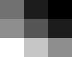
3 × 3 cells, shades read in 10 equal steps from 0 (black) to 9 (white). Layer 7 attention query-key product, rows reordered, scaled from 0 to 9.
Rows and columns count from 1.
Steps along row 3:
down down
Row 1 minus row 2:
-1 -2 -1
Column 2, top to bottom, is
1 3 7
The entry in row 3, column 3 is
5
